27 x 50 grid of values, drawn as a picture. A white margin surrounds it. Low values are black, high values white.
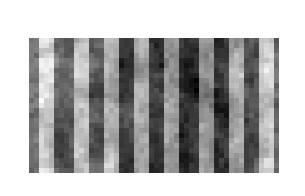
The ninth with the highest average is the top left. Upright stripes repeat 8 times across the table. No lone cell stands out from its neighbours. There is no overall slope. The grain runs up and down.
